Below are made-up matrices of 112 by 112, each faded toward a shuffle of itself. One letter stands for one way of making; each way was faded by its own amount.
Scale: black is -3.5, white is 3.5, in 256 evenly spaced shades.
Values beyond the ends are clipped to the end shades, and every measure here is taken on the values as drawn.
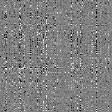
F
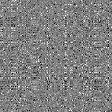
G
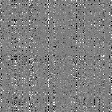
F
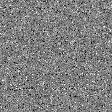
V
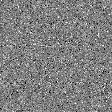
V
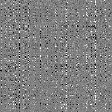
F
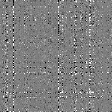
F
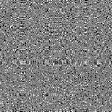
G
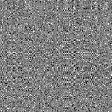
G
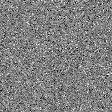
V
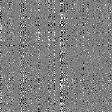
F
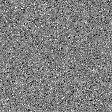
V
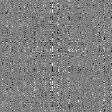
F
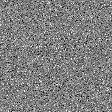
V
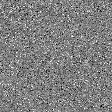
V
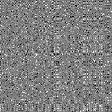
G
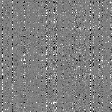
F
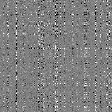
F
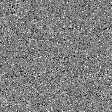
V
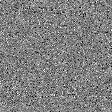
V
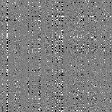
F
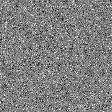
V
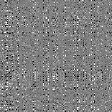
F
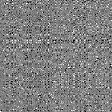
G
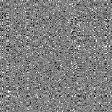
G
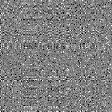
G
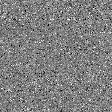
V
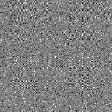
G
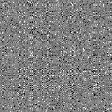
G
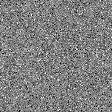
V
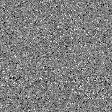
V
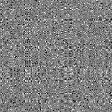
G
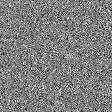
V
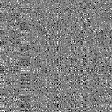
G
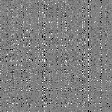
F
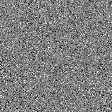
V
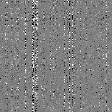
F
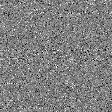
V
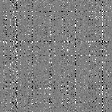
F
